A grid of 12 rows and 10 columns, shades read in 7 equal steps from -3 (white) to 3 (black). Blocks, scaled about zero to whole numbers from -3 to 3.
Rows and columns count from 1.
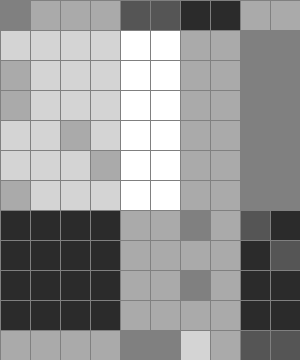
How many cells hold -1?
41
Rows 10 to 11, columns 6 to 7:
-1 0 / -1 -1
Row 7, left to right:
-1 -2 -2 -2 -3 -3 -1 -1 0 0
